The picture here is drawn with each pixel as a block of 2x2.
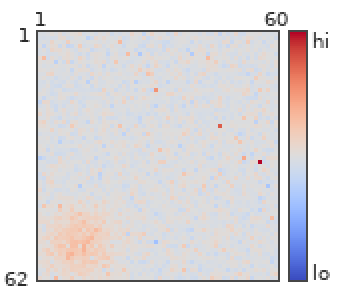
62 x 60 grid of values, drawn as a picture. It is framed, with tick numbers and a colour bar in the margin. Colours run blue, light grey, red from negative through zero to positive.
Bumps: one, in the bottom left. Stripes: none. Mirror symmetry: none. Histogram: skewed, a long tail of high values. Odd rows or columns: none. Ninth with the highest average: bottom left.
